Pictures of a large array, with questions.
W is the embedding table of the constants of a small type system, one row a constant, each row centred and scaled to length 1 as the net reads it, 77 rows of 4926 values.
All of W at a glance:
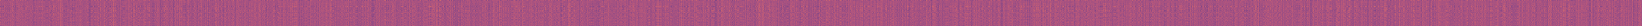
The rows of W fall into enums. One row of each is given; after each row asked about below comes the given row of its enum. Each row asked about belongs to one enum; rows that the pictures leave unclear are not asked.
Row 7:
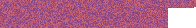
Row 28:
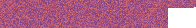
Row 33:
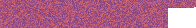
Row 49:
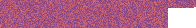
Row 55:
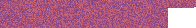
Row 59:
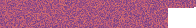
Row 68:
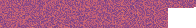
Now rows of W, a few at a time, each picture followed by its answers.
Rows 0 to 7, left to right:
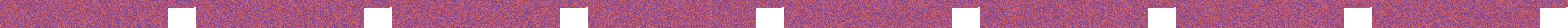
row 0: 49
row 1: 49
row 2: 33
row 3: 68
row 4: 7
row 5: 55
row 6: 55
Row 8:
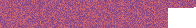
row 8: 68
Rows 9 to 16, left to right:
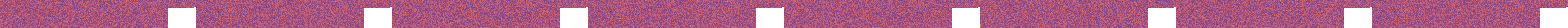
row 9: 33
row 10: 55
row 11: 7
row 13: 7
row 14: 49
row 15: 28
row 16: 55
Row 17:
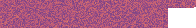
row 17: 33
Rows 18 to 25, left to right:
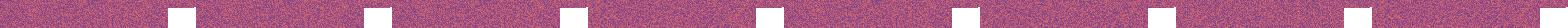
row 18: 55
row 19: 55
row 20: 55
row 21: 28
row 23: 33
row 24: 68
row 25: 28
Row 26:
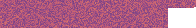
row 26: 33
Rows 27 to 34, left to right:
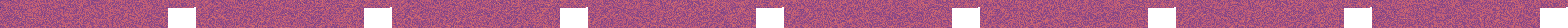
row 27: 55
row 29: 28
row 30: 33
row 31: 7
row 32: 7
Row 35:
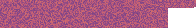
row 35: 7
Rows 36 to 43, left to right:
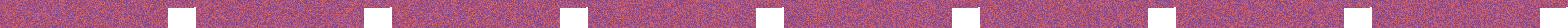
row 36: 59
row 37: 28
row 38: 59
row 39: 55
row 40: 55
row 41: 49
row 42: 33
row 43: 55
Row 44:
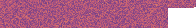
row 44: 28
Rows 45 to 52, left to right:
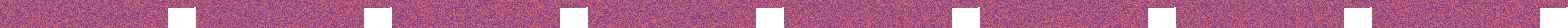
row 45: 7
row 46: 33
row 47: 55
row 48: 7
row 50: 28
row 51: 49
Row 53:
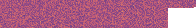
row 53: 68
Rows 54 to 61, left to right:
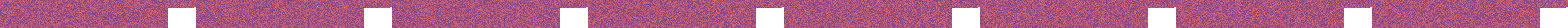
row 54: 7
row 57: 33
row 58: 49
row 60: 59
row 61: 7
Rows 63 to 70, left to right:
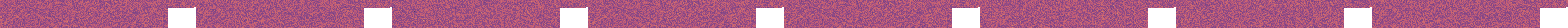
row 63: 33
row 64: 7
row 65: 55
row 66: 33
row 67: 33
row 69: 49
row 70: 7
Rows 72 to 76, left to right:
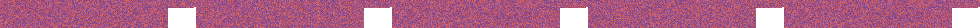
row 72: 33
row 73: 68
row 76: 7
